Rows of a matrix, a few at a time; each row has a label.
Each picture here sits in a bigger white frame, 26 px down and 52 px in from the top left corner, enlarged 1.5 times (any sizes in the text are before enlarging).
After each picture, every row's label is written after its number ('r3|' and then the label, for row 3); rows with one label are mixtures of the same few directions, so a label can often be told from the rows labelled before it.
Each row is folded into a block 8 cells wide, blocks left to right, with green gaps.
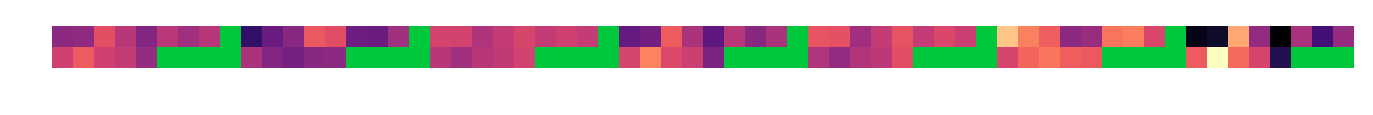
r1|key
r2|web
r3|key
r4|key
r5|key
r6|web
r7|key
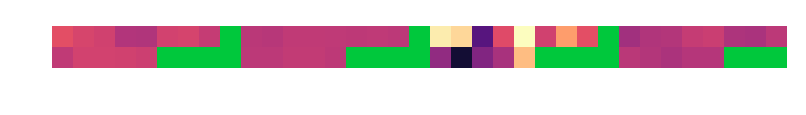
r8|web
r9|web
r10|key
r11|web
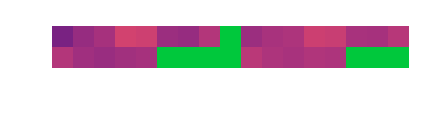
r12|web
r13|web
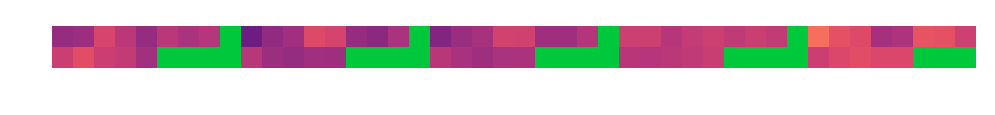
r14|key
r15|web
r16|web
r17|key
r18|web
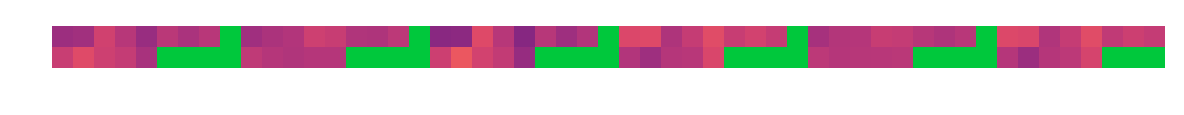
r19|key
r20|web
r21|key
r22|key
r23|web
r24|key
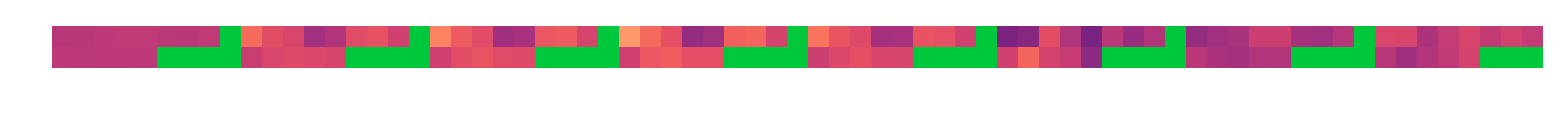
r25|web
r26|web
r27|web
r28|web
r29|web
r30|key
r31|web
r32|key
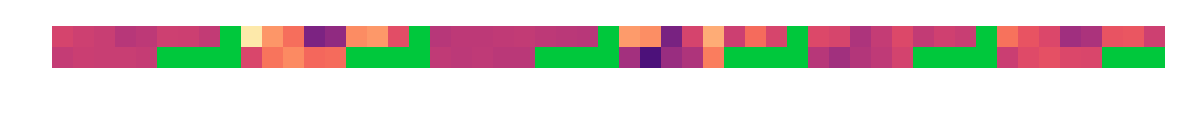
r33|web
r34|web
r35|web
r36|key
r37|key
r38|web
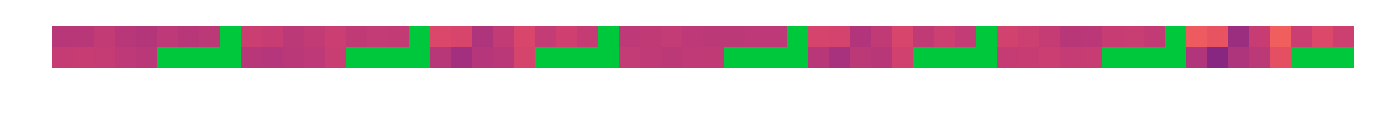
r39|key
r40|key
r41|key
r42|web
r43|key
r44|web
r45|key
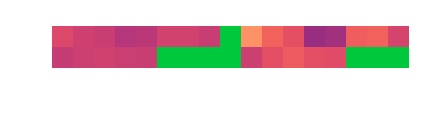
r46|web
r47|web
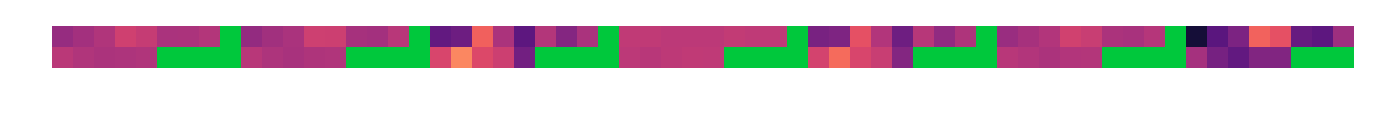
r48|web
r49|web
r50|key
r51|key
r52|key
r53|web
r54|web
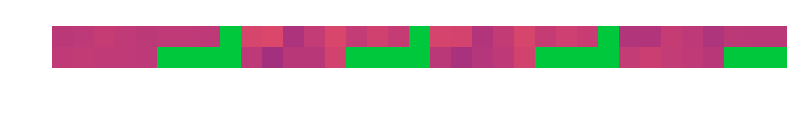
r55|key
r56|key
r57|key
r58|key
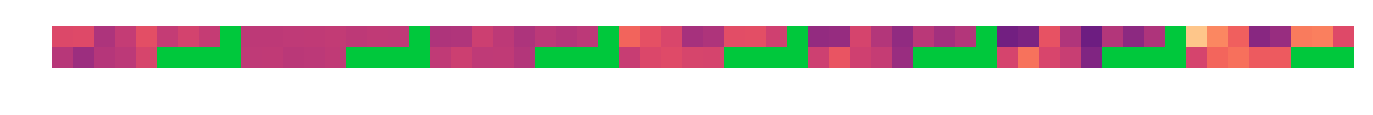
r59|key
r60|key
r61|key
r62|web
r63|key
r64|key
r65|web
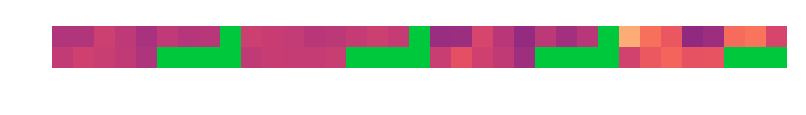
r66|key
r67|web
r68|key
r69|web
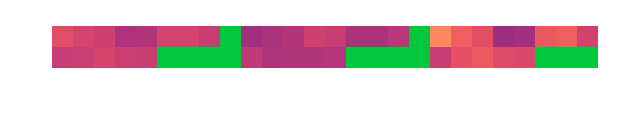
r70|web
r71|web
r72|web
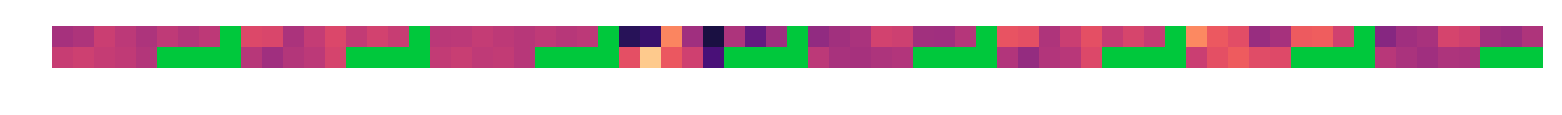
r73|key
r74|key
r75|key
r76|key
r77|web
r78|key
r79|web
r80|web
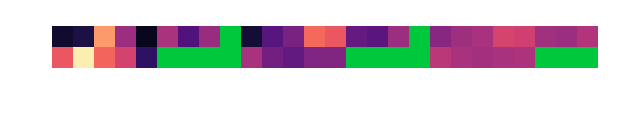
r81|key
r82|web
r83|web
